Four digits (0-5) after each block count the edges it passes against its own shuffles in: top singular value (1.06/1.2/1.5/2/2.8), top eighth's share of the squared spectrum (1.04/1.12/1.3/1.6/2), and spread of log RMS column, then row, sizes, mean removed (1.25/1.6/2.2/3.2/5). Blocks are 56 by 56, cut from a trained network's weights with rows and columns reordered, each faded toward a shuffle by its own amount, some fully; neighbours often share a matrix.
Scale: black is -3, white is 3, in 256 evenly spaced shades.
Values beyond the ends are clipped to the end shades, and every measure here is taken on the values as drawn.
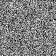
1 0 0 0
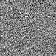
3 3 0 1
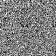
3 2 0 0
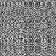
4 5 1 3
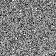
0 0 0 0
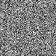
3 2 0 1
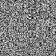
3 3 0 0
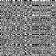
4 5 2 3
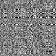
4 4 1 3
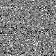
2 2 0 1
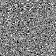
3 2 0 1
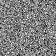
0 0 0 0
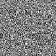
3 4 2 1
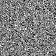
1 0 0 0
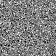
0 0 0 0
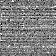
4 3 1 2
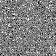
0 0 1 0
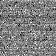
2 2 0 0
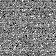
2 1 0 0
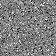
0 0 0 0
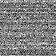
3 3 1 1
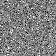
0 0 0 0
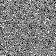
0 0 0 0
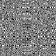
3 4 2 3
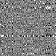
3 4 2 2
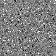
1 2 0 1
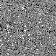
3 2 1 1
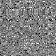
3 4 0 2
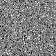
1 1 0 0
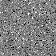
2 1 0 1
